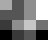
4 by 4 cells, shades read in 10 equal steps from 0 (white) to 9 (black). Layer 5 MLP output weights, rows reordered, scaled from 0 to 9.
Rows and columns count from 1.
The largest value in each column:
9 7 6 9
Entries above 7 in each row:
0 0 0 2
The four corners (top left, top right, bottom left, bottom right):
3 0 9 9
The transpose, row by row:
3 6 7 9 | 6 6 4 7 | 4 4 2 6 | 0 0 5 9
